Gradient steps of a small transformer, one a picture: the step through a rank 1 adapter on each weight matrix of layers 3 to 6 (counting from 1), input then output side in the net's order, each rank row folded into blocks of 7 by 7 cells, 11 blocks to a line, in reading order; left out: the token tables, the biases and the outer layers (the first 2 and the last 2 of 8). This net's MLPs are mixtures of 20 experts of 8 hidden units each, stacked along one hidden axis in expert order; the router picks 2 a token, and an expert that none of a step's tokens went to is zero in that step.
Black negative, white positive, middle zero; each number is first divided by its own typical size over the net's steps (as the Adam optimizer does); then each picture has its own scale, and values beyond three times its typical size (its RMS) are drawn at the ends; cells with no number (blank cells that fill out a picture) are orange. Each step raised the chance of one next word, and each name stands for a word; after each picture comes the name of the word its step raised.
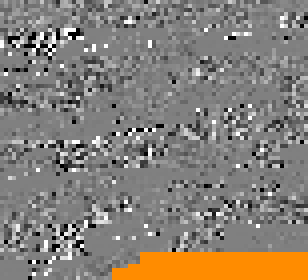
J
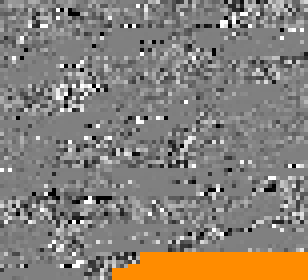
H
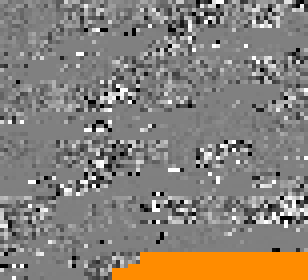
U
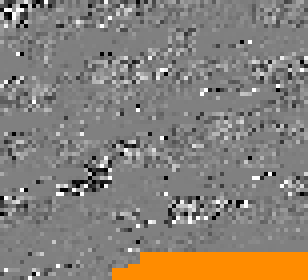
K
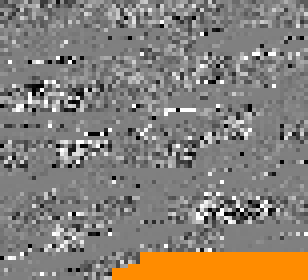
J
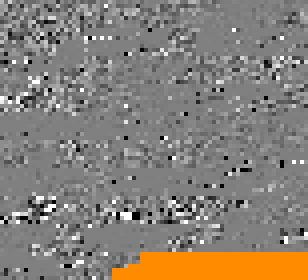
K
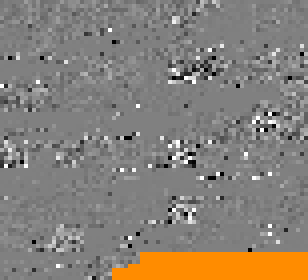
K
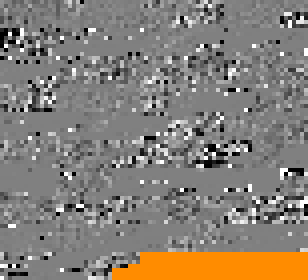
U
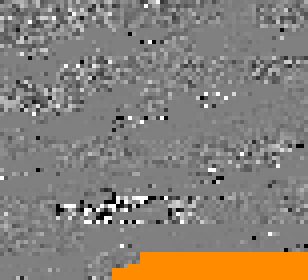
K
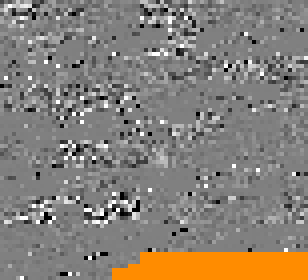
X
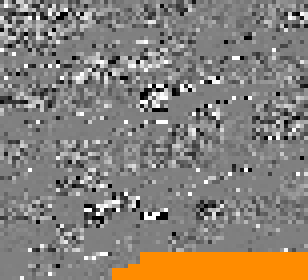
J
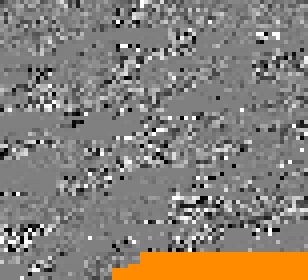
U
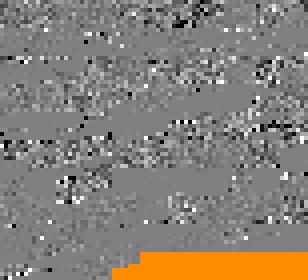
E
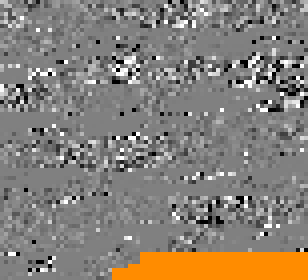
E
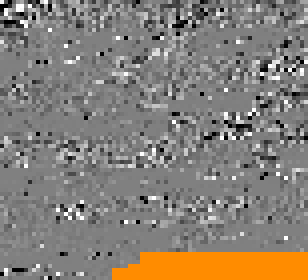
E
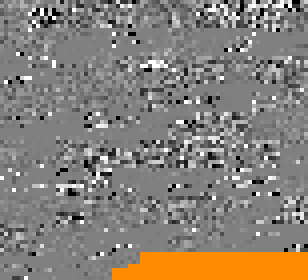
H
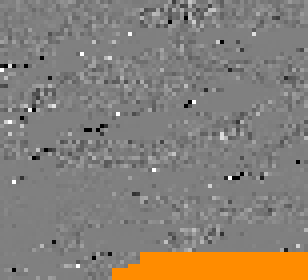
X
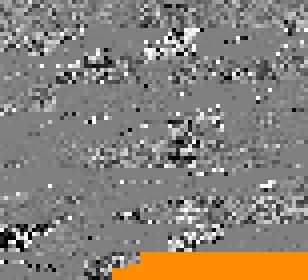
U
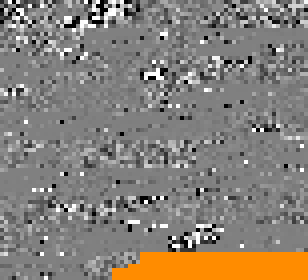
H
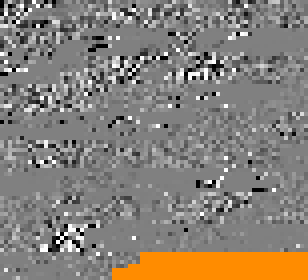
H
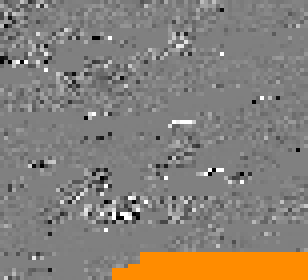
K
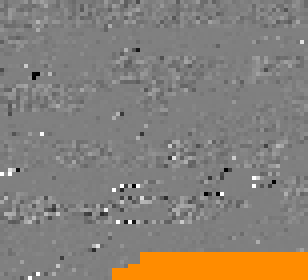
K
